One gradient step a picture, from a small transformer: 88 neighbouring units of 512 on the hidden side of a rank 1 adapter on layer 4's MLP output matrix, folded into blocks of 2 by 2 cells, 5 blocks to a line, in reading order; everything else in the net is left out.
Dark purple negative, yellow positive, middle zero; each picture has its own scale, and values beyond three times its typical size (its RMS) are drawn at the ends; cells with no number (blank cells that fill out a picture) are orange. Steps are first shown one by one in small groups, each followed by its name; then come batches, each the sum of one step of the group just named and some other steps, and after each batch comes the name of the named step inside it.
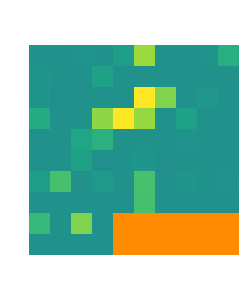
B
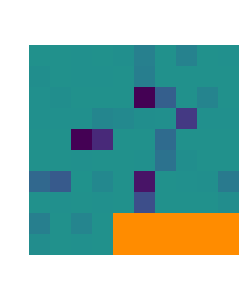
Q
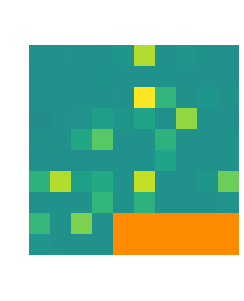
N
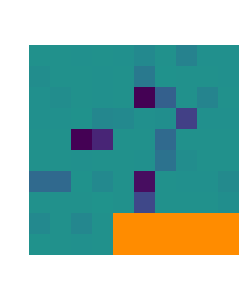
Q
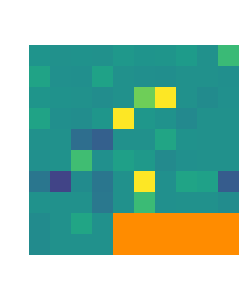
B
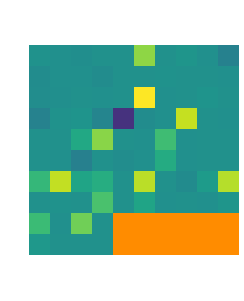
N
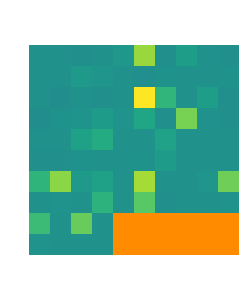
N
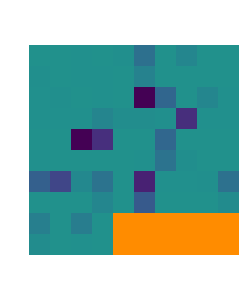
Q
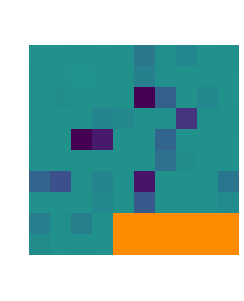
Q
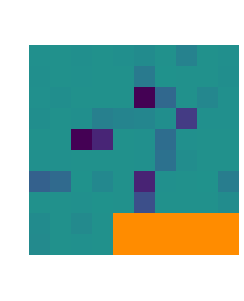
Q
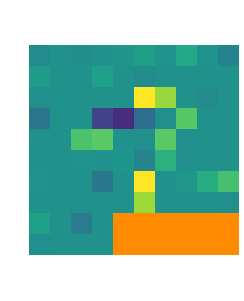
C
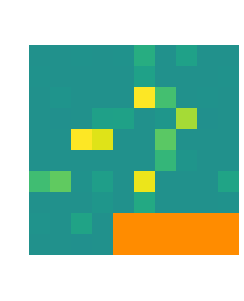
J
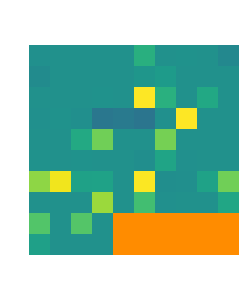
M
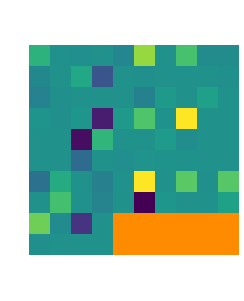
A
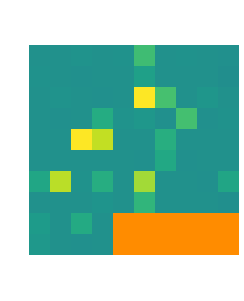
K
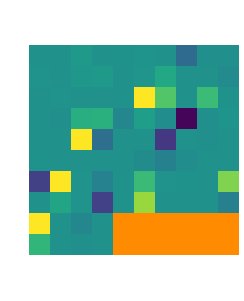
K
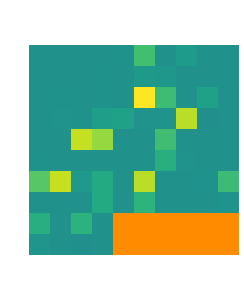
J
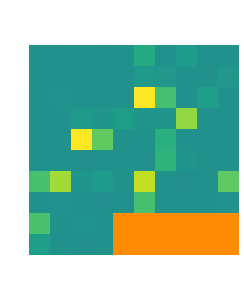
J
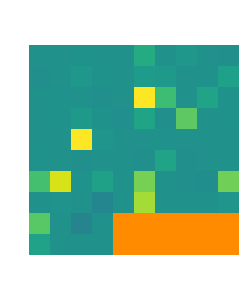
K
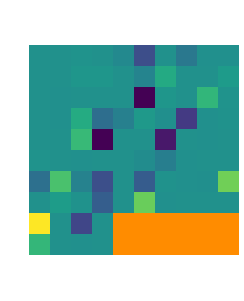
K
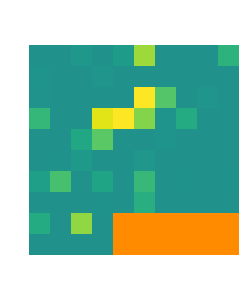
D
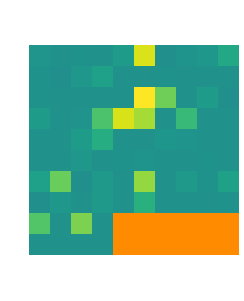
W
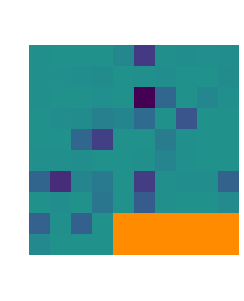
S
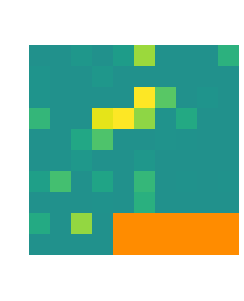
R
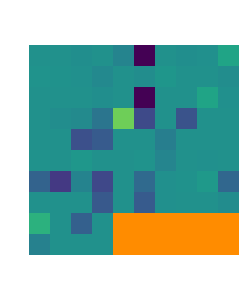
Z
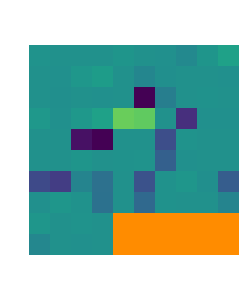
W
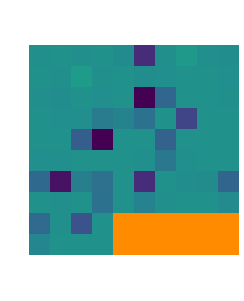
S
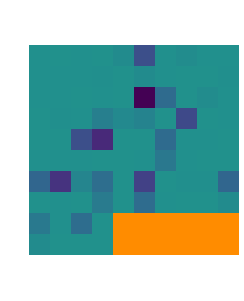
S
